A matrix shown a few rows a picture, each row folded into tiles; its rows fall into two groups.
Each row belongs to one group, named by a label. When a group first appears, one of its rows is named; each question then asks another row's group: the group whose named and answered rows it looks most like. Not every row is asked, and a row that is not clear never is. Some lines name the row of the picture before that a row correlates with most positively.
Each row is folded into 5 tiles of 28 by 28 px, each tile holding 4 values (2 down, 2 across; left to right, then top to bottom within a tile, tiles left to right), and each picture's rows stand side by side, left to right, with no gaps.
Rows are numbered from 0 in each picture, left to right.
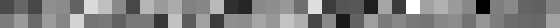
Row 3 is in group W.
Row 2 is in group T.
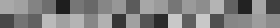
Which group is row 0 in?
W
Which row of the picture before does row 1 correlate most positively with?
1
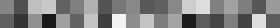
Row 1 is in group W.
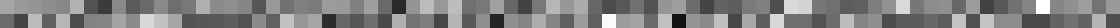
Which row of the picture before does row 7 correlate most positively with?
1
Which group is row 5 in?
T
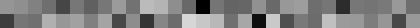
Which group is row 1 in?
W
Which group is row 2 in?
W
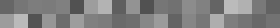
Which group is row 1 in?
T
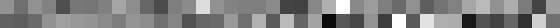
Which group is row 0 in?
W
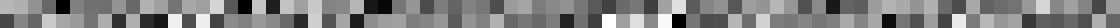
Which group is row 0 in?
W
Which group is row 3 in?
T
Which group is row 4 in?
W
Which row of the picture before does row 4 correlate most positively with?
0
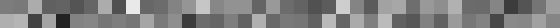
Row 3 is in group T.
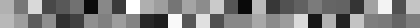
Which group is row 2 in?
T
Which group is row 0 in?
T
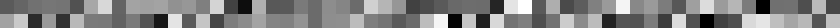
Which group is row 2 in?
T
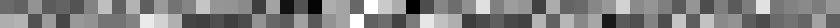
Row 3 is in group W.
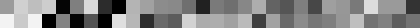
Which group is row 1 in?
W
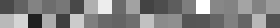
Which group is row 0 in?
T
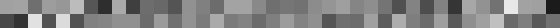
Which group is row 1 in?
T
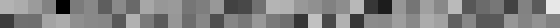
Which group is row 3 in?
T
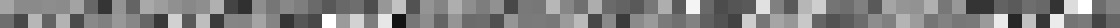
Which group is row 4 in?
T
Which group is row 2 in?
W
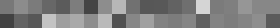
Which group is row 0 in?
W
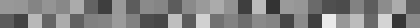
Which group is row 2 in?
W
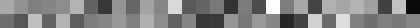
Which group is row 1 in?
T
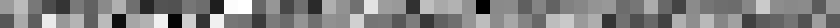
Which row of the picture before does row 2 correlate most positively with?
2
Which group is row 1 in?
T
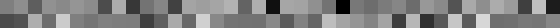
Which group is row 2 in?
W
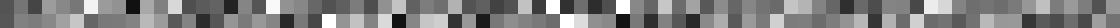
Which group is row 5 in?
T
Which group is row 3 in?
T
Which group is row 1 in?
T
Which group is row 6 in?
T
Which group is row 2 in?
W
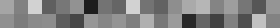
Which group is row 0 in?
T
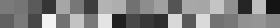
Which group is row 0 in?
W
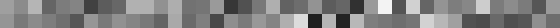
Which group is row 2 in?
T
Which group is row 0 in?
T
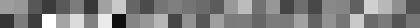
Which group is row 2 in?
T
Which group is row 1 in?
T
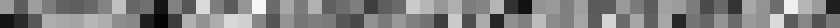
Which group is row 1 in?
W
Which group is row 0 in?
W
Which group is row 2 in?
T
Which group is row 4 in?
W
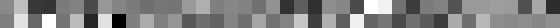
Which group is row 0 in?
W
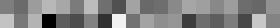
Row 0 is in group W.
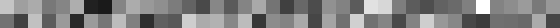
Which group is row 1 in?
W
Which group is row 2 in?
T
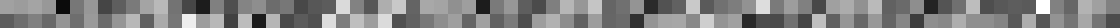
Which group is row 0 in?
W
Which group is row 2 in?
W
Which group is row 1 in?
W
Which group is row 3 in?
W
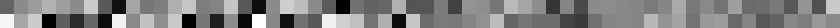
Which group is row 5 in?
T
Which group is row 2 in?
W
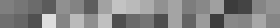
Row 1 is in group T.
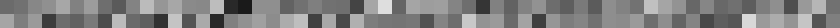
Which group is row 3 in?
W
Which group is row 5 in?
W
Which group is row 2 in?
T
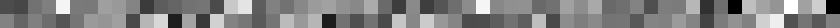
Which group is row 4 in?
T
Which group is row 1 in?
T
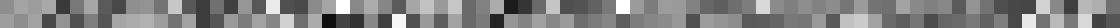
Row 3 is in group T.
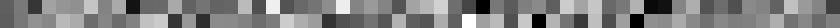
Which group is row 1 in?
T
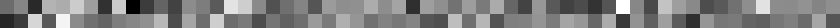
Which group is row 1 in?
T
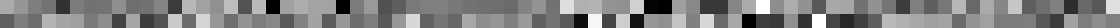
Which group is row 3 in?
W
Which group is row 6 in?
W
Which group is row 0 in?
W
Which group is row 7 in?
T
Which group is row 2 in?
W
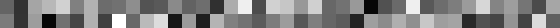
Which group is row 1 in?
T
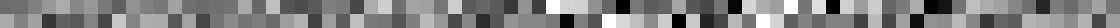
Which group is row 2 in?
T
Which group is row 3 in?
T
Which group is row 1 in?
T
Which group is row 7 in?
W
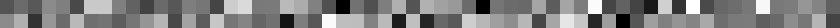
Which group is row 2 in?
W
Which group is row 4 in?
T
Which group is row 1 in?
T
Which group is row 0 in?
T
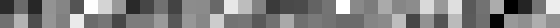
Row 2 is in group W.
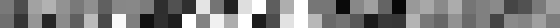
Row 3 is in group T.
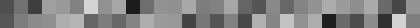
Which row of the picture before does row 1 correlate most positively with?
0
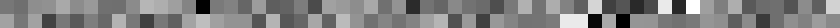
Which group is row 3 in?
T
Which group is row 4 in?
T
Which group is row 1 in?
W
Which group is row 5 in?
T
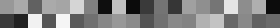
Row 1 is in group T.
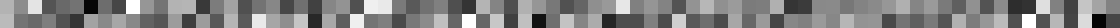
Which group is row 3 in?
W
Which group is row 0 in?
T
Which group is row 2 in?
T
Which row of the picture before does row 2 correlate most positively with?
1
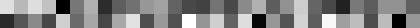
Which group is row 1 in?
W
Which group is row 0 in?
W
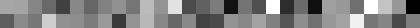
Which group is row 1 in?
T
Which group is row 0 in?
W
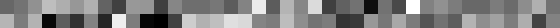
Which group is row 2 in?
T
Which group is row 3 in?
W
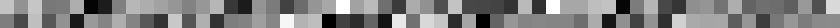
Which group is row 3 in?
T
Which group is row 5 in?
T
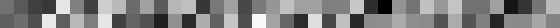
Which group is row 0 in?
W
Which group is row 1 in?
W
